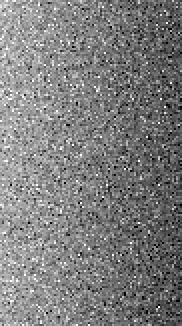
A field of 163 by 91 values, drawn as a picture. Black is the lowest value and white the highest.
Histogram: bell-shaped. Average level on the scale: 50%. Slope: up to the left. Odd rows or columns: none. Stripes: none.
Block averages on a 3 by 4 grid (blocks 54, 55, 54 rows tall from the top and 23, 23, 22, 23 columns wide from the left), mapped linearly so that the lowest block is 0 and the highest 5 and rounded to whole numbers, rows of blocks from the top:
5 3 2 0 | 5 3 2 0 | 5 3 2 0
